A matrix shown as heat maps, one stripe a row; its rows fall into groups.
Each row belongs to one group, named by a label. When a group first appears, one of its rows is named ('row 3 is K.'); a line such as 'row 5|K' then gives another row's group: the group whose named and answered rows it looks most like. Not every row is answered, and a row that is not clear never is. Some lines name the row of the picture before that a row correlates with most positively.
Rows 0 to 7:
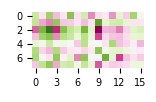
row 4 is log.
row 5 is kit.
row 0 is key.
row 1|kit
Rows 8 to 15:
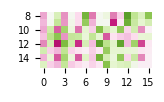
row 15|kit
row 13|kit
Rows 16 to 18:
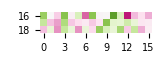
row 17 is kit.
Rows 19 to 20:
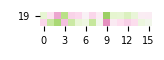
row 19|kit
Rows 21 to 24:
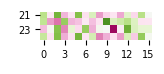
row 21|key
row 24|key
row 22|kit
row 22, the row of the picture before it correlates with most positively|19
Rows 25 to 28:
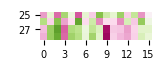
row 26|key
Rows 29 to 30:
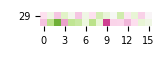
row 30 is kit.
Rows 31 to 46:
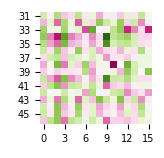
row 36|key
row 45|key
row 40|kit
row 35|kit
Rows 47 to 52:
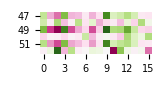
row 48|key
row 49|kit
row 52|log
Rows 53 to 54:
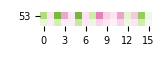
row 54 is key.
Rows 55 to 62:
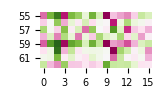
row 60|log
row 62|kit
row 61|log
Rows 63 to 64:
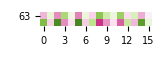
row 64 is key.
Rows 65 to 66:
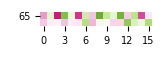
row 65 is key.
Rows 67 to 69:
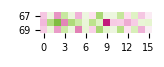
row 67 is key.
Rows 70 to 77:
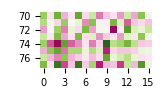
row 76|kit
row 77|key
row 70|key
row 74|kit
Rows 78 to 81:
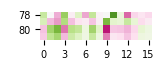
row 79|kit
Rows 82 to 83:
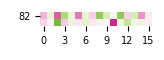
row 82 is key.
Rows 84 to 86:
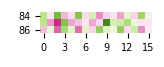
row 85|kit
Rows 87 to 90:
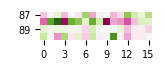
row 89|log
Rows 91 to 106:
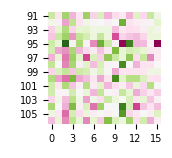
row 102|log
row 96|kit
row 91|key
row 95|log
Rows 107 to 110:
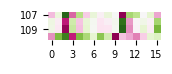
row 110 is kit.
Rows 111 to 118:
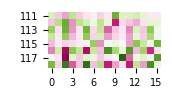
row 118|key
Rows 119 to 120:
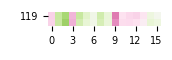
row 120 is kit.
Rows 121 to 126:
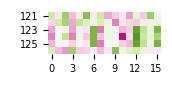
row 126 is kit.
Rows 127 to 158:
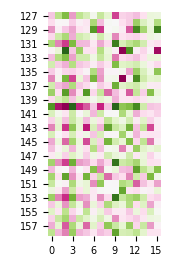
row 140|kit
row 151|log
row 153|kit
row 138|key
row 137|kit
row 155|key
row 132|log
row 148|kit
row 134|kit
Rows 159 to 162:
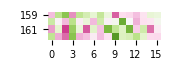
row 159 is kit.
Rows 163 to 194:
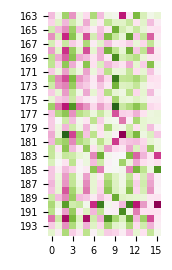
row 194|key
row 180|log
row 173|kit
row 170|key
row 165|kit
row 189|kit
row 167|key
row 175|kit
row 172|kit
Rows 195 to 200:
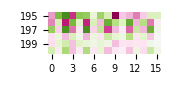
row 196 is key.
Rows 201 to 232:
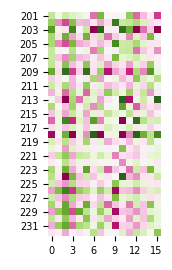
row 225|kit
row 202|kit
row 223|key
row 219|key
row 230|key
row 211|key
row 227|kit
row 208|key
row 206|log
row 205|kit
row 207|kit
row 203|log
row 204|key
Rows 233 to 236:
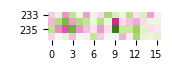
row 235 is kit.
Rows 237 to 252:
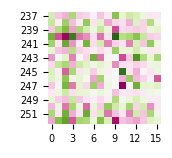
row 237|kit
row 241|key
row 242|kit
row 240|kit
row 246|log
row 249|kit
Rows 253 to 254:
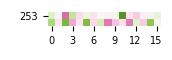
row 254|key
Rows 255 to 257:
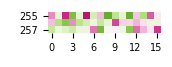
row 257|log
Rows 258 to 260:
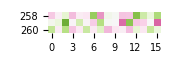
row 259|log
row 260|key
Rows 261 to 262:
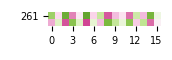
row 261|key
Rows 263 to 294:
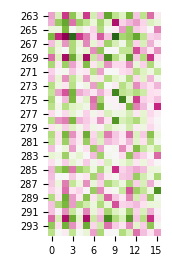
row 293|key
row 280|key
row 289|key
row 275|log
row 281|key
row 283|log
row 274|kit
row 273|log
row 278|kit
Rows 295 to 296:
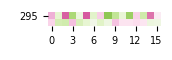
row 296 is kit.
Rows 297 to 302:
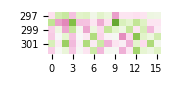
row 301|key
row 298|kit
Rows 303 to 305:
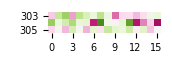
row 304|log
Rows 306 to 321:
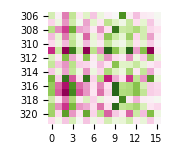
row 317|kit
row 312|key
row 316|kit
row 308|kit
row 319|kit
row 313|kit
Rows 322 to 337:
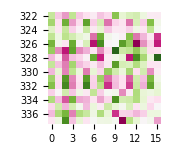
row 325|log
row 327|kit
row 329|kit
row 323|key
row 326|log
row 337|log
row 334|kit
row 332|key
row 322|kit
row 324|key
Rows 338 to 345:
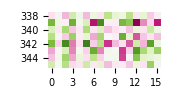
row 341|log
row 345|key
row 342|key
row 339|log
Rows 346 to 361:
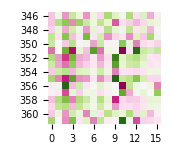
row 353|kit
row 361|log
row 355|kit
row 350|log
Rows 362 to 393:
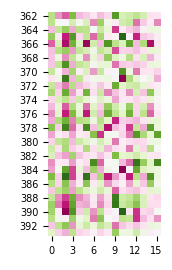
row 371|log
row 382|kit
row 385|key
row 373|key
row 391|log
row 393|kit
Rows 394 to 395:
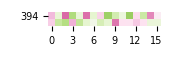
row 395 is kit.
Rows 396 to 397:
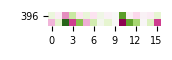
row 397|log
